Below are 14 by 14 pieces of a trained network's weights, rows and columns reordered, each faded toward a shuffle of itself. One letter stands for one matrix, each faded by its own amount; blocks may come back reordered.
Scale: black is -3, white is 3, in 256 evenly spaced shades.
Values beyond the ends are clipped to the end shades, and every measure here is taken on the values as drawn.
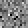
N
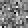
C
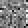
C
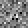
N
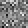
N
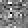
C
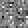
C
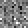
C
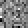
C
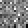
C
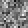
N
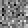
N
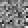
C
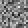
N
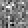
C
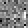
C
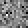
N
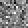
N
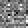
C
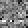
C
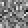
N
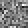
N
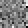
C
